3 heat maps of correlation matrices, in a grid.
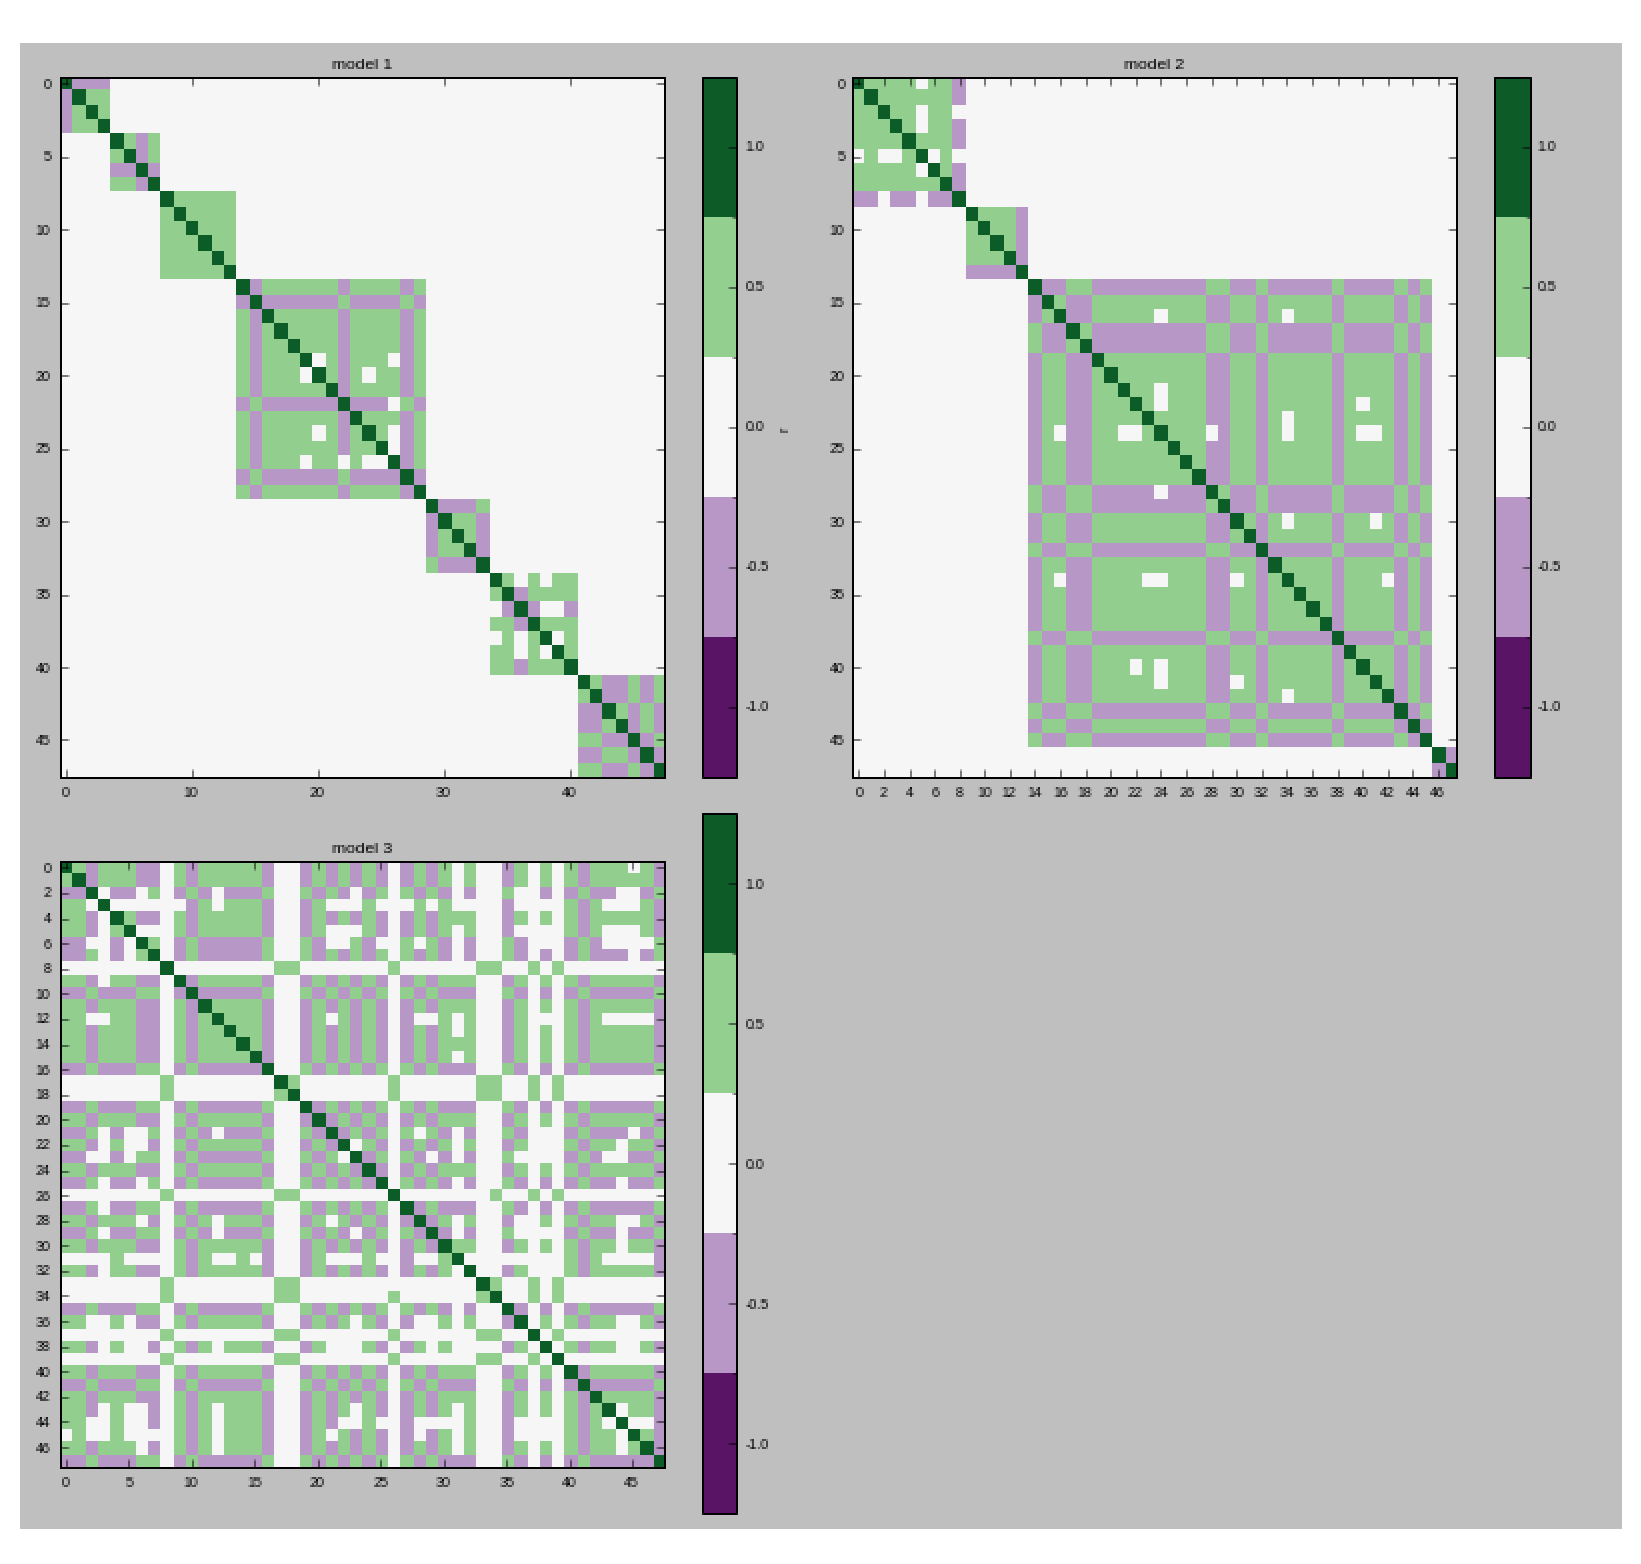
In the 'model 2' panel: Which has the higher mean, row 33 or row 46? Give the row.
33
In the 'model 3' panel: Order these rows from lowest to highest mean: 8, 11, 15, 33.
33, 8, 15, 11
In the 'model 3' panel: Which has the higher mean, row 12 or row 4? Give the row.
4
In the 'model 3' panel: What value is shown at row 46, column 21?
-0.5
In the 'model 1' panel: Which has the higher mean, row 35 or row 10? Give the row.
10
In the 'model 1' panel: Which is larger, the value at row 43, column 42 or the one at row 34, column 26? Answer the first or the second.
the second
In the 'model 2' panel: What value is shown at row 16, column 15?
0.5
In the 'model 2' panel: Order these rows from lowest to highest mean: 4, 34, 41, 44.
4, 34, 41, 44
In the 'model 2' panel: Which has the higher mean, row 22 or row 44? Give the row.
44
